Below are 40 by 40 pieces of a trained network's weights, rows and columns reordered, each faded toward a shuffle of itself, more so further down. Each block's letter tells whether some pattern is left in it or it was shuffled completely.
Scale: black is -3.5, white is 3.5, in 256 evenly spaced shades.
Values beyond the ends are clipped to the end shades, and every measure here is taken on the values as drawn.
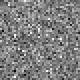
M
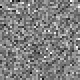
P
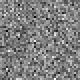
M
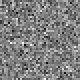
P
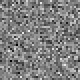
M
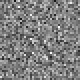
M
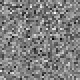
M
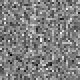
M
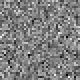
M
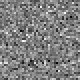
M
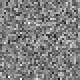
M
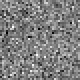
P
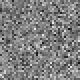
M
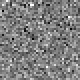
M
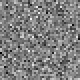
P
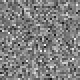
P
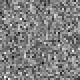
P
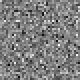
M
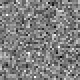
M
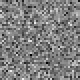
P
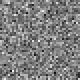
P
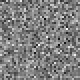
M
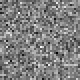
M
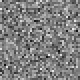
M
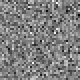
P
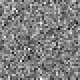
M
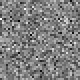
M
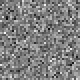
P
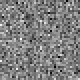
P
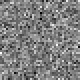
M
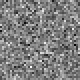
P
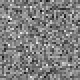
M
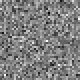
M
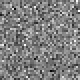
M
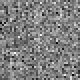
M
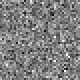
P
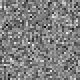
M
